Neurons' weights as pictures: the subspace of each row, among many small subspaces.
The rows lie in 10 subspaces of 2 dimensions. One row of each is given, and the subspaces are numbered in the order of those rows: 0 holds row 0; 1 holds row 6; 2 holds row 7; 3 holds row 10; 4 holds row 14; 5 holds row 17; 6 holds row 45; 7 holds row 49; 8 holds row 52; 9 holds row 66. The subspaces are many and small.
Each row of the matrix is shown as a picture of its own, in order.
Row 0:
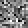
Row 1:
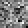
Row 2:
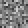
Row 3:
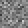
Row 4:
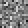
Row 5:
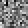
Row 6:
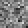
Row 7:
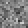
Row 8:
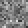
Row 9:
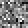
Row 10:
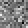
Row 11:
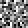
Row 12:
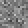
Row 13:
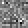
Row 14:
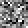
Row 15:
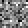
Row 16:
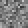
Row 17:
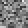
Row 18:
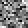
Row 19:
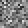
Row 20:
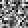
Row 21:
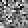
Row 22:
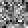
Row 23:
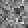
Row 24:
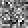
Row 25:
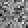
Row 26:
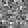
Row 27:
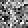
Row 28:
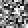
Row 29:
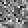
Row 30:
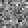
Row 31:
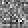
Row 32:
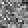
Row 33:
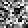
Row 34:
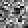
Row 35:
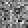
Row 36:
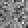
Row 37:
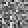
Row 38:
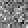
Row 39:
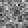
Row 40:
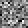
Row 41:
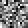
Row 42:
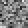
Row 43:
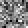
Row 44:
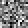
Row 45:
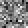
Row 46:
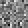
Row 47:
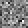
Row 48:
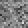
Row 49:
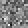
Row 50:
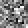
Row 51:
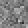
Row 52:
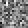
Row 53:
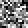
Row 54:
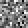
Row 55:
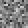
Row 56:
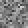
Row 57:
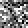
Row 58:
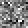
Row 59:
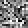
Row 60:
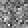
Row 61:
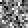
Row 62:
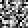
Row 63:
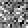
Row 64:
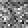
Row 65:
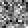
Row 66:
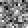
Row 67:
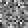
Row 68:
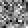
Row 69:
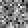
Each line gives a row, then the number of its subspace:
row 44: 4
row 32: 5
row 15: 9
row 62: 9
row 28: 2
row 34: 1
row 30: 9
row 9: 5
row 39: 9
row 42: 5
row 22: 6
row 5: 8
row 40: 8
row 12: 0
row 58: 4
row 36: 3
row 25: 3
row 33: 1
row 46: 3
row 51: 2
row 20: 9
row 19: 8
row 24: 4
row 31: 0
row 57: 7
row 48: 7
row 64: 7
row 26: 5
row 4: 2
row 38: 3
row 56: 4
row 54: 7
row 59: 0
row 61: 9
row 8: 6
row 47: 8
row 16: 4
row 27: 7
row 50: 2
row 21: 8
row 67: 0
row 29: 0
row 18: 5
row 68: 6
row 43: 6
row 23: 2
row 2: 2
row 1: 1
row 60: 7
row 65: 6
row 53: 5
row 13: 0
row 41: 4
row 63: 3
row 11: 3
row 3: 8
